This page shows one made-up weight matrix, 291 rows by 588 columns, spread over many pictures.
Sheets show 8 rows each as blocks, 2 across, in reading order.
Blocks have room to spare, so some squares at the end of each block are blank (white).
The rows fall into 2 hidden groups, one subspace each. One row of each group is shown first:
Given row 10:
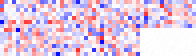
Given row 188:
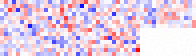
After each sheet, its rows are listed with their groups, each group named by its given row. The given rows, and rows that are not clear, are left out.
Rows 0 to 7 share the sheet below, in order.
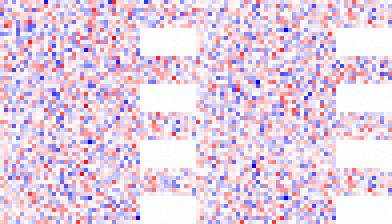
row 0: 10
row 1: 188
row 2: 188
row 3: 10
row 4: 188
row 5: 10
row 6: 188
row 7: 188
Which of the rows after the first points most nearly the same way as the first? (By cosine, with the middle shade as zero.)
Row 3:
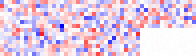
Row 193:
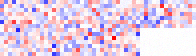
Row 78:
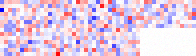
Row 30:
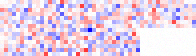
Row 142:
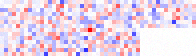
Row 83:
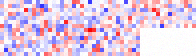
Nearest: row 83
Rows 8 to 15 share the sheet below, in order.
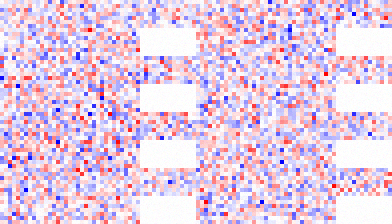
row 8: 188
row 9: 10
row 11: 10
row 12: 10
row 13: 188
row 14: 10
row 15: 10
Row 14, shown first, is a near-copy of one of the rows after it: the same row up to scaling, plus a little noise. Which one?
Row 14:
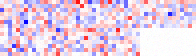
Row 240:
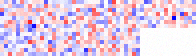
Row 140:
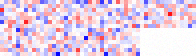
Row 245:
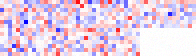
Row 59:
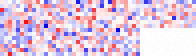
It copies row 245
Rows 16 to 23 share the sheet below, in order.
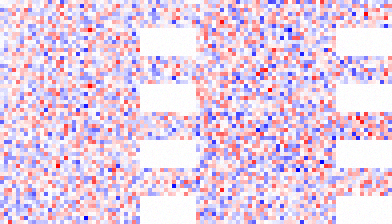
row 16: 188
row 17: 10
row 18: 188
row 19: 10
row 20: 10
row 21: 10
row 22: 10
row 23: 10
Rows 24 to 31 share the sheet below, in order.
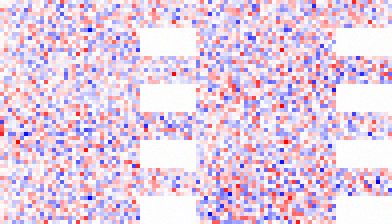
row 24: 188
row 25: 188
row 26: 10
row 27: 10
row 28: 10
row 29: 188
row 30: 188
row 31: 10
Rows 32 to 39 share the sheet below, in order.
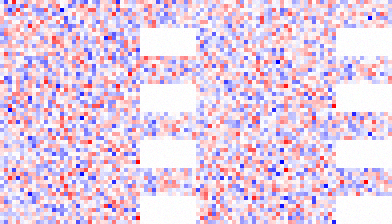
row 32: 188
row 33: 10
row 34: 10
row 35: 188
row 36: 188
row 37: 188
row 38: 188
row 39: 10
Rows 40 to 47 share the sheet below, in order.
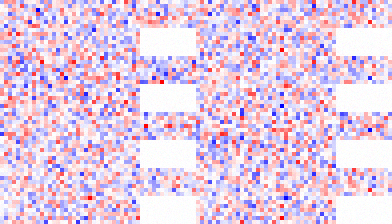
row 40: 10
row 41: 188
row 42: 10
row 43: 188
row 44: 10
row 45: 10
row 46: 188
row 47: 188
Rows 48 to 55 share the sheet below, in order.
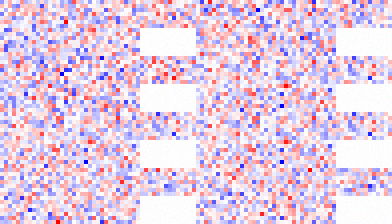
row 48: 10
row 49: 188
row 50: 10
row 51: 188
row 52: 188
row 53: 188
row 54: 10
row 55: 10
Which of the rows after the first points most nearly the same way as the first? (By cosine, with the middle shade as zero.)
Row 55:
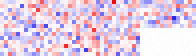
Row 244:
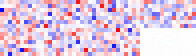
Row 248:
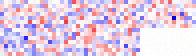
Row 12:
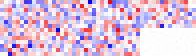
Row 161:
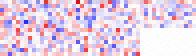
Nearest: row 248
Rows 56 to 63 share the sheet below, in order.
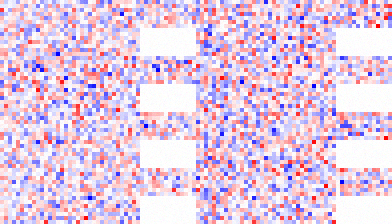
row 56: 10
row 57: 10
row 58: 10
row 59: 10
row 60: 10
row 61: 10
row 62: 188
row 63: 10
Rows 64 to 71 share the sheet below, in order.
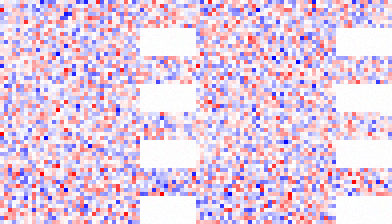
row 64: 10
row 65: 188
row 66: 10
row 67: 10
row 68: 10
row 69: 188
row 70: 10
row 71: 10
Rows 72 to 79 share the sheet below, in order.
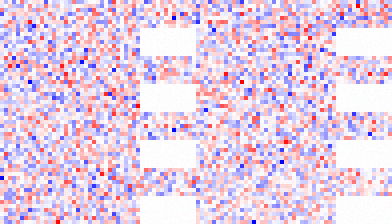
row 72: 10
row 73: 10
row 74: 188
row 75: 10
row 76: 10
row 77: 188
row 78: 10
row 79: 10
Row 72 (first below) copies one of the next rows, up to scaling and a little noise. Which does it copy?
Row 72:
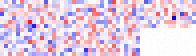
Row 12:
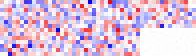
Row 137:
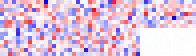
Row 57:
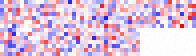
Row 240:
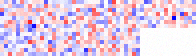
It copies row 240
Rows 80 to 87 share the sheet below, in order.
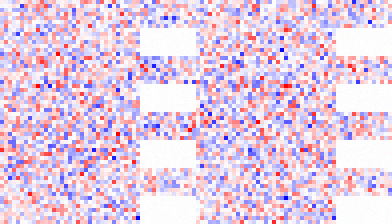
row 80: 10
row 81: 188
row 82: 10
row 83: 10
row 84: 10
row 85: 188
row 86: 188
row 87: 188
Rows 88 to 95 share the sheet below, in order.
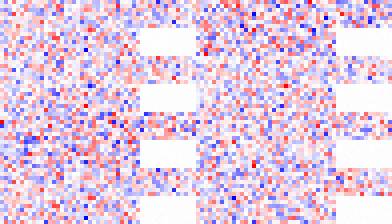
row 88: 188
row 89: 10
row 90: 188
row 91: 188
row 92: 10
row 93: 10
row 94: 188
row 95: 10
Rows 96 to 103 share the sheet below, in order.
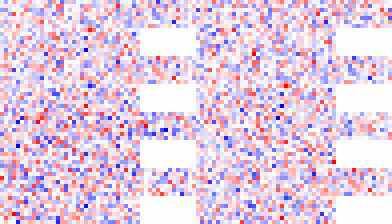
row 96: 188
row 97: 10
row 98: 188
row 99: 188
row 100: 10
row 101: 188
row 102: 10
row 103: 188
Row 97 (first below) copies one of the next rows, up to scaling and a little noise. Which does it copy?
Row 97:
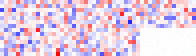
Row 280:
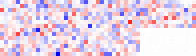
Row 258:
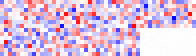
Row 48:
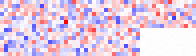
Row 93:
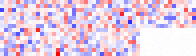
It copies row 93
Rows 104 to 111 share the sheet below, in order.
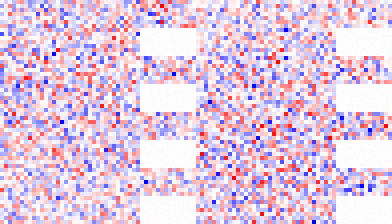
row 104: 10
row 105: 188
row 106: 10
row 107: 10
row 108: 188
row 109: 10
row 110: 10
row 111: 10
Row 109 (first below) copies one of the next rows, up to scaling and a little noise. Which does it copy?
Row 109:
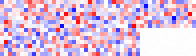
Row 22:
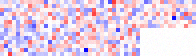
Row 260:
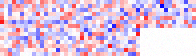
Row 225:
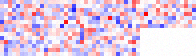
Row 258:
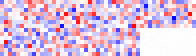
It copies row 258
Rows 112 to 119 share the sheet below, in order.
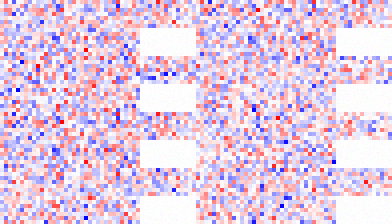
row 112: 188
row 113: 188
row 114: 10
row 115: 10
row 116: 188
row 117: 188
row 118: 188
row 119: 10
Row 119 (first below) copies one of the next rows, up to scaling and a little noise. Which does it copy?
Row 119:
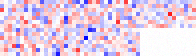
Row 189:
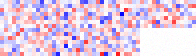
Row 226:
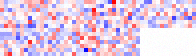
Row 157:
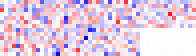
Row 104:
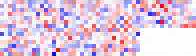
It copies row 157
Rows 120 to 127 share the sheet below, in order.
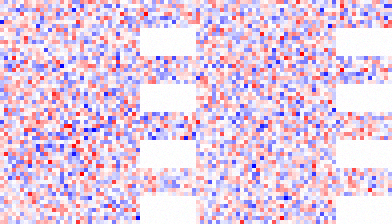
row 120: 10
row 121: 10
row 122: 188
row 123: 10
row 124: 10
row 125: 10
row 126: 188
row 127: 188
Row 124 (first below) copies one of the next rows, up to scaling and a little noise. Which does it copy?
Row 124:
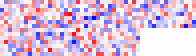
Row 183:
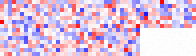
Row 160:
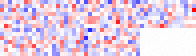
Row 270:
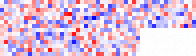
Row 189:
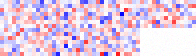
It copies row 270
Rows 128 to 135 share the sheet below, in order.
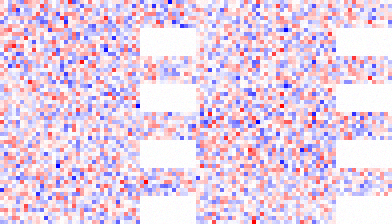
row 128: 10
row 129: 188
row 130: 188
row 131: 188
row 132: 10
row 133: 188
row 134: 10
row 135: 10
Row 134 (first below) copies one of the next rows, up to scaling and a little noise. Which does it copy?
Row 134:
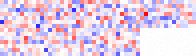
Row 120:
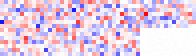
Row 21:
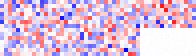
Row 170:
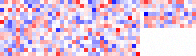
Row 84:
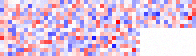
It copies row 120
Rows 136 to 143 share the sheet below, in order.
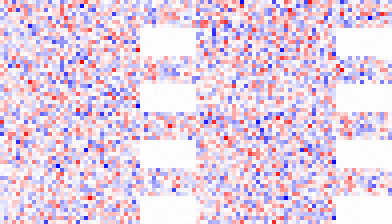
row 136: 188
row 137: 10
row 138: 188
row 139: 10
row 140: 10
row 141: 188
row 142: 188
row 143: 188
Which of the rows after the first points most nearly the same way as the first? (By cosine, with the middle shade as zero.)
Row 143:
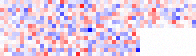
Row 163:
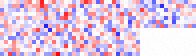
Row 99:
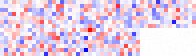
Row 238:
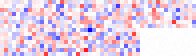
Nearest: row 238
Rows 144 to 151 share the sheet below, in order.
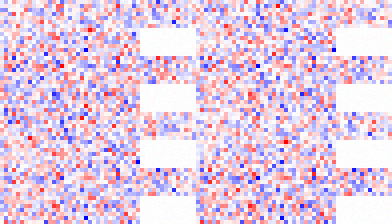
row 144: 188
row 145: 188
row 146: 188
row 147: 188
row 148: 188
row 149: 188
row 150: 188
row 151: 188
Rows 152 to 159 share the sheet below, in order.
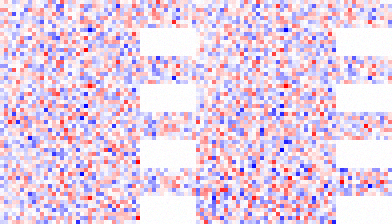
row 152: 188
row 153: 188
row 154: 188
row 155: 188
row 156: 188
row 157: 10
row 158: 188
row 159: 10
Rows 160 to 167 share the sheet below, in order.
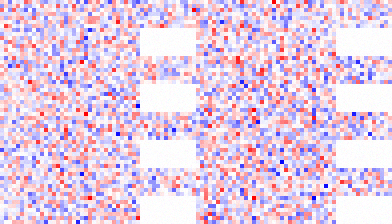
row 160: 10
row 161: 10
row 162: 188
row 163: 10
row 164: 10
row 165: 188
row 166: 188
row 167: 10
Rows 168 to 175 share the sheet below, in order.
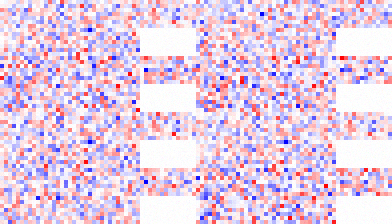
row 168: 188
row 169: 10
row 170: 10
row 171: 10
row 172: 188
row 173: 188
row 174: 10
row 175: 10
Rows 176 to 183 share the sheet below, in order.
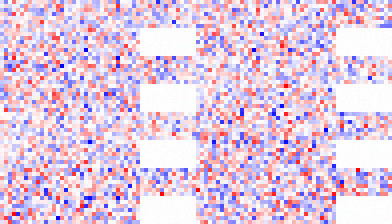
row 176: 188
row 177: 10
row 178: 188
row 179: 188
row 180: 188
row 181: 10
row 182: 10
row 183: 10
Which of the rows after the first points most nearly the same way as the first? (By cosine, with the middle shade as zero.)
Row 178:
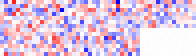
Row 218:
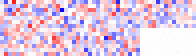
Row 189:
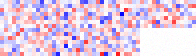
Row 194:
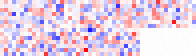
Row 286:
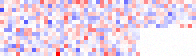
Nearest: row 218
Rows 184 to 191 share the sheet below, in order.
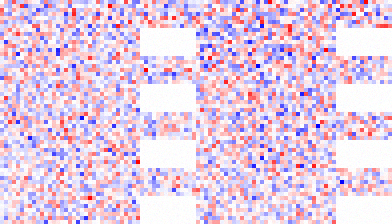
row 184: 10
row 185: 10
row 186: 10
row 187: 188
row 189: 10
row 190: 188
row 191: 10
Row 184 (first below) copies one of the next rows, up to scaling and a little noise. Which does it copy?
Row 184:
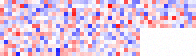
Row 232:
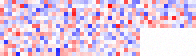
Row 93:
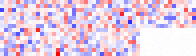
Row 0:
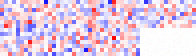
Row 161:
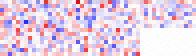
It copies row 232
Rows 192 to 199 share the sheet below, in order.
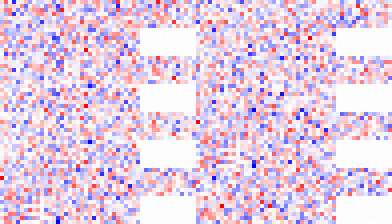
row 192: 188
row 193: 10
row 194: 188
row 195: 10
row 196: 188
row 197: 10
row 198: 10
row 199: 10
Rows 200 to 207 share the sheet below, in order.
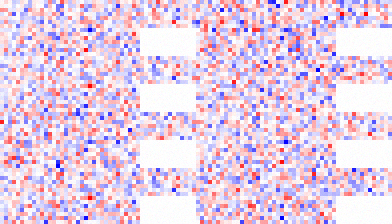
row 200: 188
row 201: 10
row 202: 188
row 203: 10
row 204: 10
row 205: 188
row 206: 188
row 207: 188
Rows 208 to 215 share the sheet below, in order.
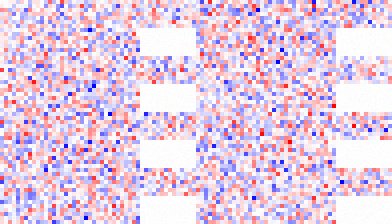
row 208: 188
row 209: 188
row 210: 10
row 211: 188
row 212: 10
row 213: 10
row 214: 10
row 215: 10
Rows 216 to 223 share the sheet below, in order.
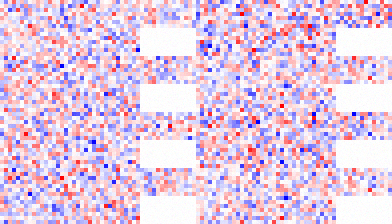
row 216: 188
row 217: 10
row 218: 188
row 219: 188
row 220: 10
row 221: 188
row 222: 188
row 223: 188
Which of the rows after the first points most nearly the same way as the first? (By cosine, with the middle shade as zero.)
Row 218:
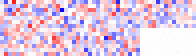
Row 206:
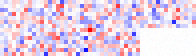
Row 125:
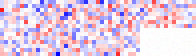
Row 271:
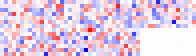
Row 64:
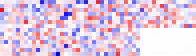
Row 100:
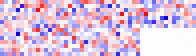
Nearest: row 271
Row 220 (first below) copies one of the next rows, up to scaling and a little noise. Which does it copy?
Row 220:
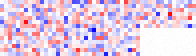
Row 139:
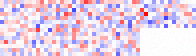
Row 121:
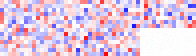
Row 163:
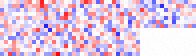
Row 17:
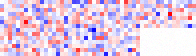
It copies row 17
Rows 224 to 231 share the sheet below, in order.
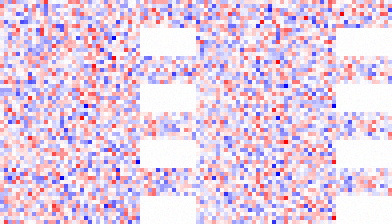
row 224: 10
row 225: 10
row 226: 10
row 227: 188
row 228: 188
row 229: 188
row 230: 188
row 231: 188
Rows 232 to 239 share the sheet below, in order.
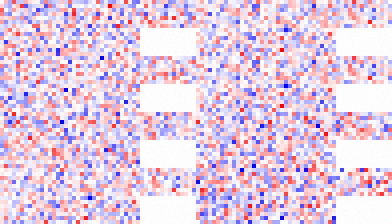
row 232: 10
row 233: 188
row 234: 10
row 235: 188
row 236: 188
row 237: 10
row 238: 188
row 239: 10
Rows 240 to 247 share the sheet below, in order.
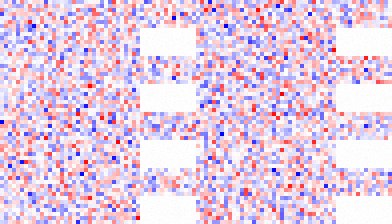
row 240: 10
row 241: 188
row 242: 188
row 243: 10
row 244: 10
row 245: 10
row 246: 188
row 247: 10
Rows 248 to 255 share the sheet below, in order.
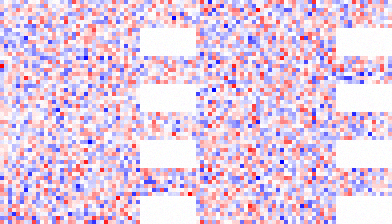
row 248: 10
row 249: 188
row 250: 10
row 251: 10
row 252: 188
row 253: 188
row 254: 10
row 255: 188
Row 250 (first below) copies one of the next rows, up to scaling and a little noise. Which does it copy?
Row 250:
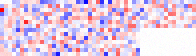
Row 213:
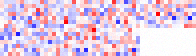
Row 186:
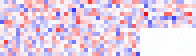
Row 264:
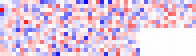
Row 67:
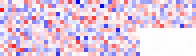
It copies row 264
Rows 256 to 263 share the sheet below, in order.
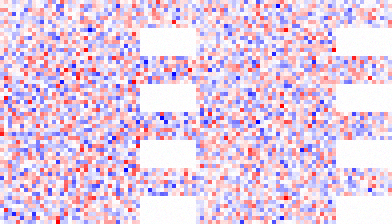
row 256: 188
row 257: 188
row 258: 10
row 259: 188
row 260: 10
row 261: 188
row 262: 10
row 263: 188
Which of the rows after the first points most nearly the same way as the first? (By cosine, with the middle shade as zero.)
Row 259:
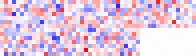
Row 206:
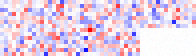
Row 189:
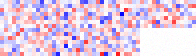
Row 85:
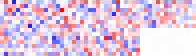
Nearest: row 85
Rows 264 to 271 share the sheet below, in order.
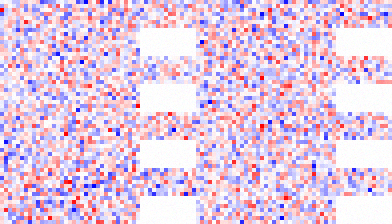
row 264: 10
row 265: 10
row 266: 188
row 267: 10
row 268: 10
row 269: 10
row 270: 10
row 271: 188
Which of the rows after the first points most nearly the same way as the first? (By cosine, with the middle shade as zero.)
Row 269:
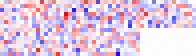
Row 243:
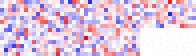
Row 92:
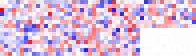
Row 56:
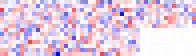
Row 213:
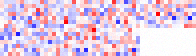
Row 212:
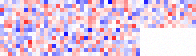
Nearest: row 213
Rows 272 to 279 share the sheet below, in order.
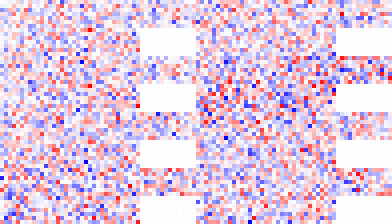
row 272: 188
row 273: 10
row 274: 188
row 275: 10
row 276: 188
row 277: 188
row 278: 10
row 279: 10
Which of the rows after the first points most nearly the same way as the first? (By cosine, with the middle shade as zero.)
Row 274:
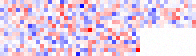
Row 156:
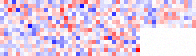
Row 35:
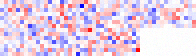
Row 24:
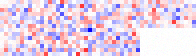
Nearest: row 35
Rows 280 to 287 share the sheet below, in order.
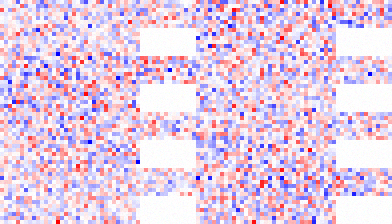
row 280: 10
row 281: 10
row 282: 10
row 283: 10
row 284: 188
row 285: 10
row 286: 10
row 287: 10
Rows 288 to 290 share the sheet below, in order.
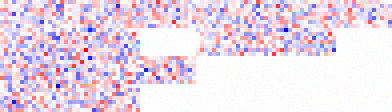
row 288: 188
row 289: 188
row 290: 10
